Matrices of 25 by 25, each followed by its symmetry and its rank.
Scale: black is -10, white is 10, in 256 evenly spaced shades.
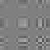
symmetric, rank one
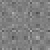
symmetric, rank three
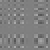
symmetric, rank one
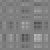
symmetric, rank one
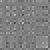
symmetric, rank three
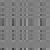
neither, rank one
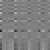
neither, rank one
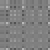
symmetric, rank one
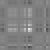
symmetric, rank one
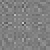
symmetric, rank three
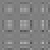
symmetric, rank one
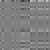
neither, rank one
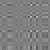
neither, rank one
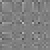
symmetric, rank three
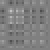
symmetric, rank one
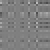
neither, rank one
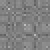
symmetric, rank three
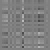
neither, rank one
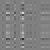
neither, rank one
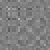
symmetric, rank three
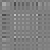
symmetric, rank one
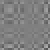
symmetric, rank one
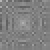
symmetric, rank three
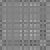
symmetric, rank one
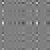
neither, rank one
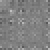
symmetric, rank three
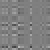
neither, rank one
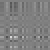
neither, rank one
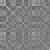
symmetric, rank three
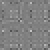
symmetric, rank three
